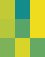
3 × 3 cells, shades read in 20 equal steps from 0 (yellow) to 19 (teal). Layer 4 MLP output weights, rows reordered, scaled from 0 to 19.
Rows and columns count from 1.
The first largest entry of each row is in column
2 2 3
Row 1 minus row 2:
-1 6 0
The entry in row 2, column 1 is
5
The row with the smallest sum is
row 2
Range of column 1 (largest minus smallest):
6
